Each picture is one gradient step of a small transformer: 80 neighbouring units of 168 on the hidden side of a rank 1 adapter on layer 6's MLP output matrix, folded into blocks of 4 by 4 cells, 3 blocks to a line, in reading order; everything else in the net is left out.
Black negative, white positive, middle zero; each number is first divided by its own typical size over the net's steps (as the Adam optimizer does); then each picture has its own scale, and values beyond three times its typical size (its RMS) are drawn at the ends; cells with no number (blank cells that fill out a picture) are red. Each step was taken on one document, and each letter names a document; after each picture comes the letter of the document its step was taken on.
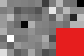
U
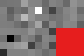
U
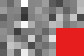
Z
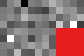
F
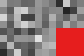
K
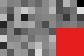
K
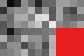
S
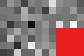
F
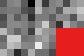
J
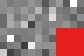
U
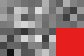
K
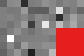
F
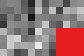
J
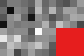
J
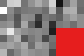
S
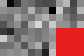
S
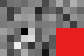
K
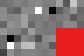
U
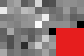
S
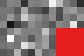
F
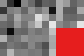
S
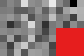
Z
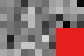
Z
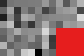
Z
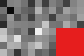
J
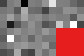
F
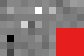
U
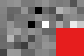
F
